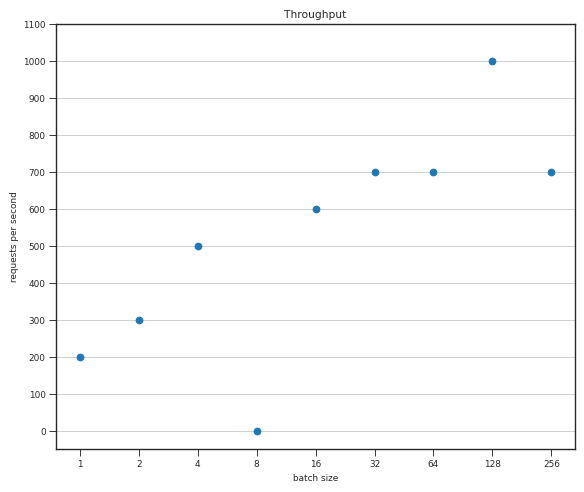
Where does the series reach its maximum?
128
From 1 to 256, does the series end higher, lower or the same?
higher
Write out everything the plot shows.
Title: Throughput
x-axis: batch size, ticks 1 2 4 8 16 32 64 128 256
y-axis: requests per second, ticks 0 100 200 300 400 500 600 700 800 900 1000 1100
Values:
200 300 500 0 600 700 700 1000 700
